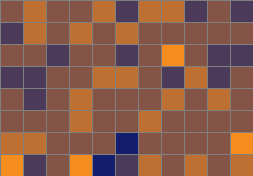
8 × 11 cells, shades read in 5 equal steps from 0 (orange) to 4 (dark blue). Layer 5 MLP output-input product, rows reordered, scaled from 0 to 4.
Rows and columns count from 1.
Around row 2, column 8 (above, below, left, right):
1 0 2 2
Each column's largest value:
3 3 3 2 4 4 2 3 3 3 3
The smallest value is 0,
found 4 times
